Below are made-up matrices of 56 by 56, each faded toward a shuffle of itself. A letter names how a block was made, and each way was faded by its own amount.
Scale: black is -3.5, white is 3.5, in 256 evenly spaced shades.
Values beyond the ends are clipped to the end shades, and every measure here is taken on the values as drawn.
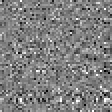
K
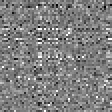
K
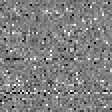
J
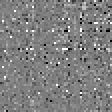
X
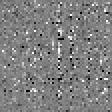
X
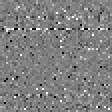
J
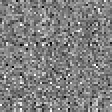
K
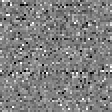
J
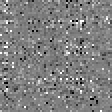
X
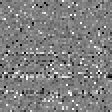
J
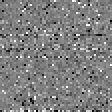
J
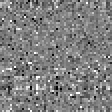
J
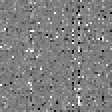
X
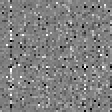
X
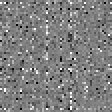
X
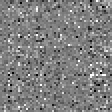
X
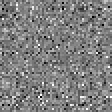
K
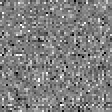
J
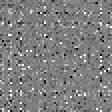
X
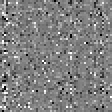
X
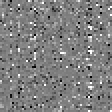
X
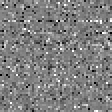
J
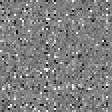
X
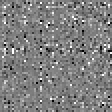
X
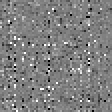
X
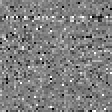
J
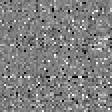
J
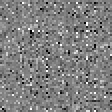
X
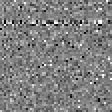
K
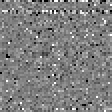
J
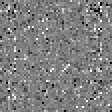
X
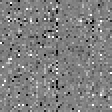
X
